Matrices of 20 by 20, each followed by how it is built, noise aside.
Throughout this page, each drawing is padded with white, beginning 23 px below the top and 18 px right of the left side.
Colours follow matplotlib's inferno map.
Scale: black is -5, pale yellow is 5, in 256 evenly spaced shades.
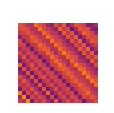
Toeplitz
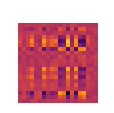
low rank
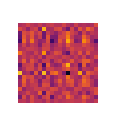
low rank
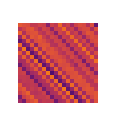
Toeplitz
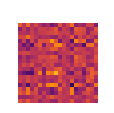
low rank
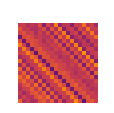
Toeplitz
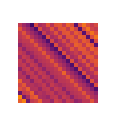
Toeplitz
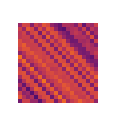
Toeplitz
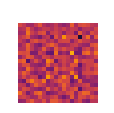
low rank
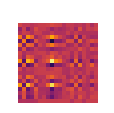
low rank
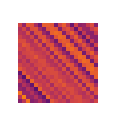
Toeplitz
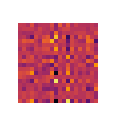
low rank
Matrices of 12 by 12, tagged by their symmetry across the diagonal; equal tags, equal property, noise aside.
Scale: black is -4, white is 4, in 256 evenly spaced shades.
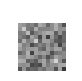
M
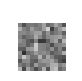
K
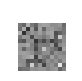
M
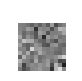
K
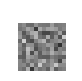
K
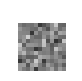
K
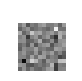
K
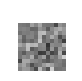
M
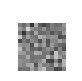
K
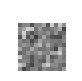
M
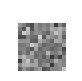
M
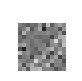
M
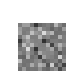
M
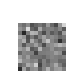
K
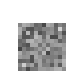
M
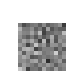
K
